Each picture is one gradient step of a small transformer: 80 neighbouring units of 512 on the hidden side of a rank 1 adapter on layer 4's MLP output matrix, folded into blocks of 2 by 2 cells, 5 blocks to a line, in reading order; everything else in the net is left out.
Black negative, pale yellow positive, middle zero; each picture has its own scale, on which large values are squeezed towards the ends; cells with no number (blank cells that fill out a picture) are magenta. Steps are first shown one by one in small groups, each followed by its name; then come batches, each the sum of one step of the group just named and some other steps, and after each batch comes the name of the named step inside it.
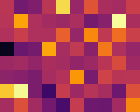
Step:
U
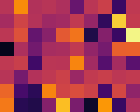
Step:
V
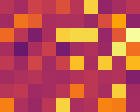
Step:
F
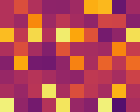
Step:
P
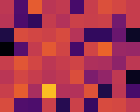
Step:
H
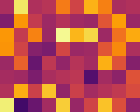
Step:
V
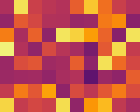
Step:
F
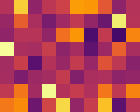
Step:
V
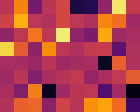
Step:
U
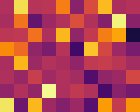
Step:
H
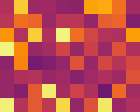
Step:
P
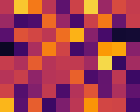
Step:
H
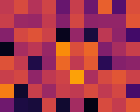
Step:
U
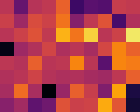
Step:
F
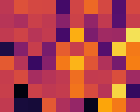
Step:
F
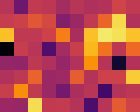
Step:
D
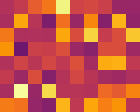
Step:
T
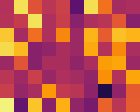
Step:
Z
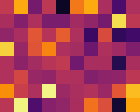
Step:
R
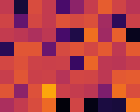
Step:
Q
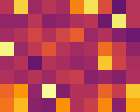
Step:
R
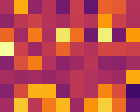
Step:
D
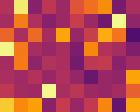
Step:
R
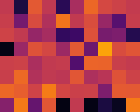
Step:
Q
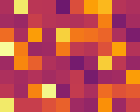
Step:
Q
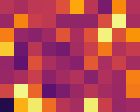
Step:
D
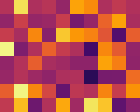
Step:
R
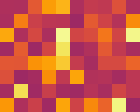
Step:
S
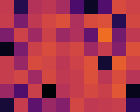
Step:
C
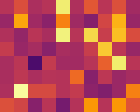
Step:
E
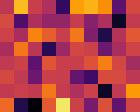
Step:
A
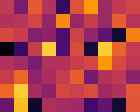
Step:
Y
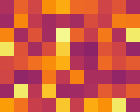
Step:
S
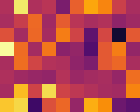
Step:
Y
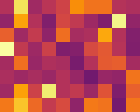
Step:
Y
